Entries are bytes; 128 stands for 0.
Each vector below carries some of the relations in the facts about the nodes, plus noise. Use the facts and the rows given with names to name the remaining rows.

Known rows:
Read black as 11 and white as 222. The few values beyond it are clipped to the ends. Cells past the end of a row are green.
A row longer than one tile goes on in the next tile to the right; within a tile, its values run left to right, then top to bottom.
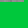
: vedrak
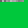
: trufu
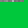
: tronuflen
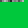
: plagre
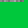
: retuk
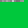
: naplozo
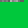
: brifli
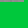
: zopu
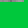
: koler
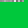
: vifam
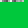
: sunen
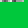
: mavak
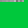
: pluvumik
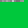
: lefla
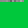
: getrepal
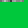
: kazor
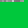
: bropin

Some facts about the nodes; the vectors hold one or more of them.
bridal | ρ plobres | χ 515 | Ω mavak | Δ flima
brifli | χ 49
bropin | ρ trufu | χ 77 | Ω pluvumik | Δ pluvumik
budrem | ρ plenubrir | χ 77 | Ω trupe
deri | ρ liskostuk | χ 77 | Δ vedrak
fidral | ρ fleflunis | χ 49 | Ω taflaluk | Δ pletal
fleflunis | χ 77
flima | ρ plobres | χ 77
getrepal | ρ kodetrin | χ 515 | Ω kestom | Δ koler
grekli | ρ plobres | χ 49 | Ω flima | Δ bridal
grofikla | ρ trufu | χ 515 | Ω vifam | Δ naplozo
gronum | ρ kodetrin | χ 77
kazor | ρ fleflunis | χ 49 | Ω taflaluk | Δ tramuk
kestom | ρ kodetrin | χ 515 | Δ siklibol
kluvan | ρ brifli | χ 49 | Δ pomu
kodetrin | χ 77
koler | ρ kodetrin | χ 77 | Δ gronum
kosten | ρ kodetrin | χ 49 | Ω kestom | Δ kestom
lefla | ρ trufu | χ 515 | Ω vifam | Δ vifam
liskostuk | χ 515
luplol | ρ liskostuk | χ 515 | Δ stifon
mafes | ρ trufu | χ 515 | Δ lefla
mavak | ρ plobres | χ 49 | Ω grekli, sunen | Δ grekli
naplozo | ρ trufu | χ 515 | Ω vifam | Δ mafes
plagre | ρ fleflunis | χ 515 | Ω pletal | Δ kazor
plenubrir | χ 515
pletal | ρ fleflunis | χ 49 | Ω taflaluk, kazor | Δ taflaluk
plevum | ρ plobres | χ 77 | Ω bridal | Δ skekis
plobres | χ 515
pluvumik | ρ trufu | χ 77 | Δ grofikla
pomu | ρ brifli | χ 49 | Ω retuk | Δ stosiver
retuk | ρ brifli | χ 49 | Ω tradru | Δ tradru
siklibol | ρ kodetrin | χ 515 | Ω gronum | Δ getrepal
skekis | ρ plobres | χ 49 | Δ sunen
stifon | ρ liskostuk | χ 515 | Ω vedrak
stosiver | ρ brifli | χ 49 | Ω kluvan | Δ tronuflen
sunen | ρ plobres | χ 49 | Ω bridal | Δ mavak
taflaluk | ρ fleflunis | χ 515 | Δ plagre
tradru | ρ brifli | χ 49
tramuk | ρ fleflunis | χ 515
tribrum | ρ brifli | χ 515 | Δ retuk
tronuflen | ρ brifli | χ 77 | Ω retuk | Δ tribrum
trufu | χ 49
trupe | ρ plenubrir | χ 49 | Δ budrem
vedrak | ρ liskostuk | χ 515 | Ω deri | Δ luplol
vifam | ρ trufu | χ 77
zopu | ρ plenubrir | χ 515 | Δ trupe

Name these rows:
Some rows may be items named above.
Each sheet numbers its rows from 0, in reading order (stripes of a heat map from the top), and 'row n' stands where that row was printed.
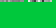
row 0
skekis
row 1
plevum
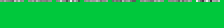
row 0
kestom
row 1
skekis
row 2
taflaluk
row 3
mafes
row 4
brifli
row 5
gronum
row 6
siklibol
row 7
plevum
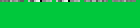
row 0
brifli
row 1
flima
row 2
flima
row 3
plobres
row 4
stosiver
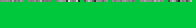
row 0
stifon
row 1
stosiver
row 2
fidral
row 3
pletal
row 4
tribrum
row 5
deri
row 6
plagre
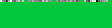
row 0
bridal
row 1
kestom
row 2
kluvan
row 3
grekli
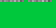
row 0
kluvan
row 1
tradru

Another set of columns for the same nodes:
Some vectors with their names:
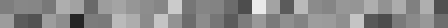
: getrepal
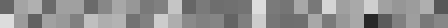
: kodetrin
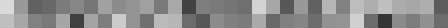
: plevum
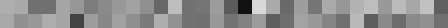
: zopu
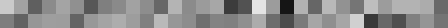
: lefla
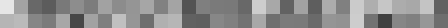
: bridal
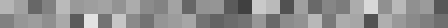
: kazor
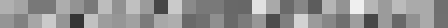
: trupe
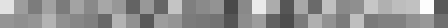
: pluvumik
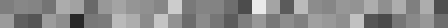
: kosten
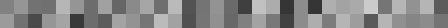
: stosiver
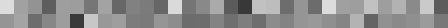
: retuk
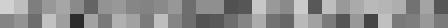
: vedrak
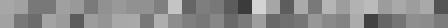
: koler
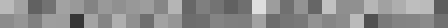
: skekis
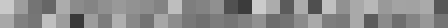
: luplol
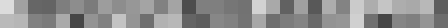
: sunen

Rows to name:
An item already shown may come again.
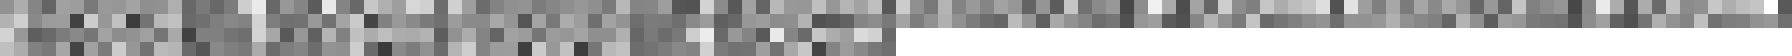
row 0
plobres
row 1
mafes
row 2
bropin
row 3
pluvumik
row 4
plevum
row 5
plobres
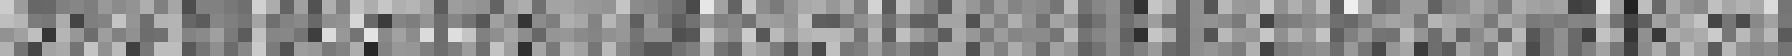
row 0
mavak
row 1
kestom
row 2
tribrum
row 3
vifam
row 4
brifli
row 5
deri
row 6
tribrum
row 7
stosiver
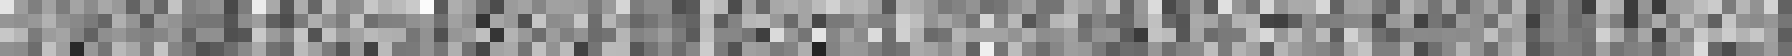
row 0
pluvumik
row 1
gronum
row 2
trufu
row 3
kluvan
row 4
stifon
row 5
brifli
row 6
taflaluk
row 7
flima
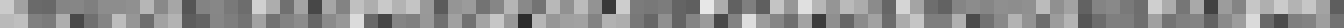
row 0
grekli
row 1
budrem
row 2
flima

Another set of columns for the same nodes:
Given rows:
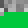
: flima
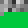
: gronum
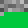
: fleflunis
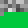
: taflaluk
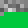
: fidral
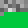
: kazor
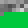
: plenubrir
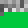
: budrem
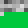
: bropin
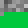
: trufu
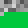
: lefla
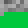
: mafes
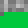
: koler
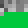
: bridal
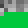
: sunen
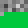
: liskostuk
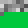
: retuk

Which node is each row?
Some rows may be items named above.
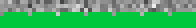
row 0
tribrum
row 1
plevum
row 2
bropin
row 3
flima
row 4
skekis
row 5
vifam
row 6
skekis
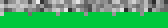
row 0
pluvumik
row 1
kluvan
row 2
deri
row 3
plobres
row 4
vedrak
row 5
siklibol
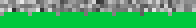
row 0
deri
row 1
stifon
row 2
trufu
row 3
stosiver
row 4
brifli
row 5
trupe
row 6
flima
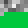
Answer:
vifam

